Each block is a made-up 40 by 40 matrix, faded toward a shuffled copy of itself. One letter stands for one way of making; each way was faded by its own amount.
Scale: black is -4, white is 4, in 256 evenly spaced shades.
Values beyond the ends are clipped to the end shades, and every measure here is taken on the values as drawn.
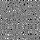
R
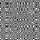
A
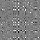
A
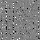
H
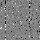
H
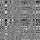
A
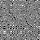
R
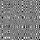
A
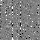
H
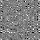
R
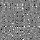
R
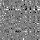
R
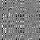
A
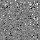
H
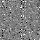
H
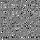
R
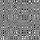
A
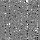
H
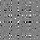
A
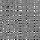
A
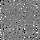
H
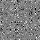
H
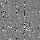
H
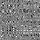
R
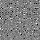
R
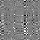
A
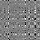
A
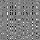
A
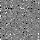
H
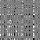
A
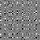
A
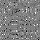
R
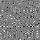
R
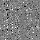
H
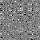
R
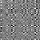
A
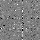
H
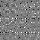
R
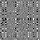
A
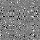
R
